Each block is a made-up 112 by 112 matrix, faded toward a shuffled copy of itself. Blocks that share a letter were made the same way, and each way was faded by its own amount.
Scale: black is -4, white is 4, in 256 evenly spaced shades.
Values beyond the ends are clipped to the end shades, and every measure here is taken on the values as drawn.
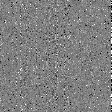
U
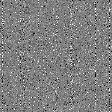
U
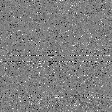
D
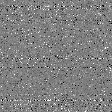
D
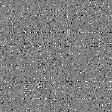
D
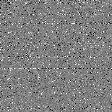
D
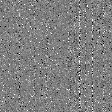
U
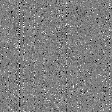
U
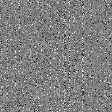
U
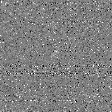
D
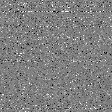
D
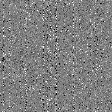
U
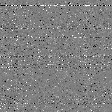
D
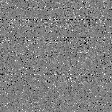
D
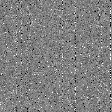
U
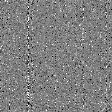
U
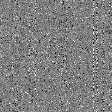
U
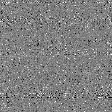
D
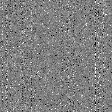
U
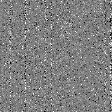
U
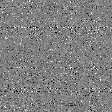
D
